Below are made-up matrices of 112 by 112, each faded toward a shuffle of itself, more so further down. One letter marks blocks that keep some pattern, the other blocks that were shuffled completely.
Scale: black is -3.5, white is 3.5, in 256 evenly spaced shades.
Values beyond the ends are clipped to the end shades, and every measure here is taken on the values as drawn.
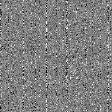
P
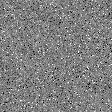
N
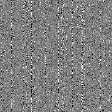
P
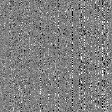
P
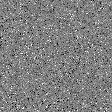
N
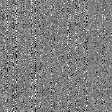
P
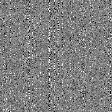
P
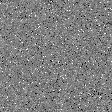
N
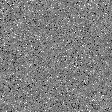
N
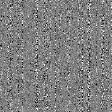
P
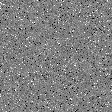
N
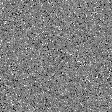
N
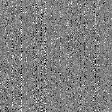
P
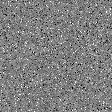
N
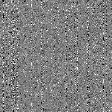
P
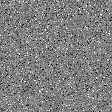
N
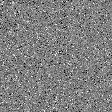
N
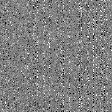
P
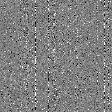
P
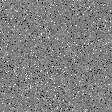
N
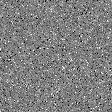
N
